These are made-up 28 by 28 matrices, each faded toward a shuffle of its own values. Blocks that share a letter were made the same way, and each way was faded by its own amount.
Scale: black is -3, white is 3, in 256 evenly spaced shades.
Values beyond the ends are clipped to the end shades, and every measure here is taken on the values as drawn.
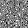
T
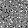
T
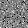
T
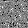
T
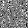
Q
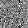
Q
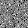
T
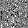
Q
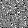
T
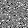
T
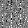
Q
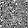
Q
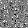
T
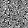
Q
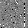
Q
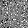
T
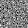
T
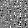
Q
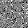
Q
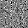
Q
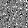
Q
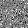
T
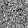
T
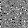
T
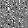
Q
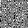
Q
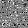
T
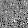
T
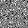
T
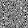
Q
